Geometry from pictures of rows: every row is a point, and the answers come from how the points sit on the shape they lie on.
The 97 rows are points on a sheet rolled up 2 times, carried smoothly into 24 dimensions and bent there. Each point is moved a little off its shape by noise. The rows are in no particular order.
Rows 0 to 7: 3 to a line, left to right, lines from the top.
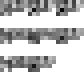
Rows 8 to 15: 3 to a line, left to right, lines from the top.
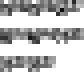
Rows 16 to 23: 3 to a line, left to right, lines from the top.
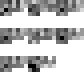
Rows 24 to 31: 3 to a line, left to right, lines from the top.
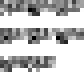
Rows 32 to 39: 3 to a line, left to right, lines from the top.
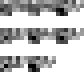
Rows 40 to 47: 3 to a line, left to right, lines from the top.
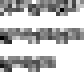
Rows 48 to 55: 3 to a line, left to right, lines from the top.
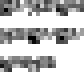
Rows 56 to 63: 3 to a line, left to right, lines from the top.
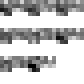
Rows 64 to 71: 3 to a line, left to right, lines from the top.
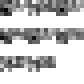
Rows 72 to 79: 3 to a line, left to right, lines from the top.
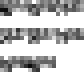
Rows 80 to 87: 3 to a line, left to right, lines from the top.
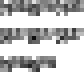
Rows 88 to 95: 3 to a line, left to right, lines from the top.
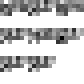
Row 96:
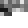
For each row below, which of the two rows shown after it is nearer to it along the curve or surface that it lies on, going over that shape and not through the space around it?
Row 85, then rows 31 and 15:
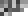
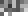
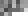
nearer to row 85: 31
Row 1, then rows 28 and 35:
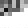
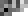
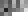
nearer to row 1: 28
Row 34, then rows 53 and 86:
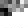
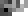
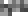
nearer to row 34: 53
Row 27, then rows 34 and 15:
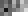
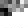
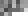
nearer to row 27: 15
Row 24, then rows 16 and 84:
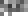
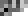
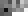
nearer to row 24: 16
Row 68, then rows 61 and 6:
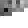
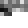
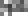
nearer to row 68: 61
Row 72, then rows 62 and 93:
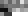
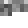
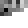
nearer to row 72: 62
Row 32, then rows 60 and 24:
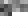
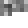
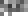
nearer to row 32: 60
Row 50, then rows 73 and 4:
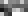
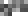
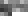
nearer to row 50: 73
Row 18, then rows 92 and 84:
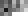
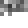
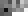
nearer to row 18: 84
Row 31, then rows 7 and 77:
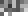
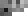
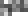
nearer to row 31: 77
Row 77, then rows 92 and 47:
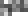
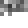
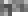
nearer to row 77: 92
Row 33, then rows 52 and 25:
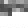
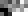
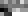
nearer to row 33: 25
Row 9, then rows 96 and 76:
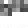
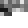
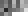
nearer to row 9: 96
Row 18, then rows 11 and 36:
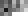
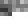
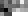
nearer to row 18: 36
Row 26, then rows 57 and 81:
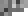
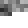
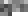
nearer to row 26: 81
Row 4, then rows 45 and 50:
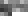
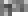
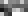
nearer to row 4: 45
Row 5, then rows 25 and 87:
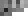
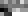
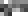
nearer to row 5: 25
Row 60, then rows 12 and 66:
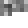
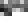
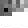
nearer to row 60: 66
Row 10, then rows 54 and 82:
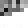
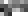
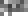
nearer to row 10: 82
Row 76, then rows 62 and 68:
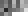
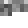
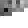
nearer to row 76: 68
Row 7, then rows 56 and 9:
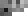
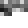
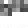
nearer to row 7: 56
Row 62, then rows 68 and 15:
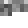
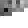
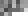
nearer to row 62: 15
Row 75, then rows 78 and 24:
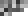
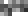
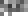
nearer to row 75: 24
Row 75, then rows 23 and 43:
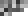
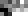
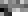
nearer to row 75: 23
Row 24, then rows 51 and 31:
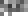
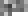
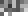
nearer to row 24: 31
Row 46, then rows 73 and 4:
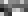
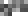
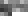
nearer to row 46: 73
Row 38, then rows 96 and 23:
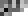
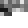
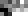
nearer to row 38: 23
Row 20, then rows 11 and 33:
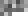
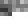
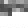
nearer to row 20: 33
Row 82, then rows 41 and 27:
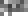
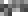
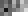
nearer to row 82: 41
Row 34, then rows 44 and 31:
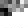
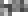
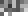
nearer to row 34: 31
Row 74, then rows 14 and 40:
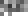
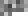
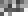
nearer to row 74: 40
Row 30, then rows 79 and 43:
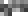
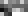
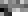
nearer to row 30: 79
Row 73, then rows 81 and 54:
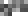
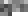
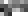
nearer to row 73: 54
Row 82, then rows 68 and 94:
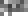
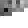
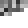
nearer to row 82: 94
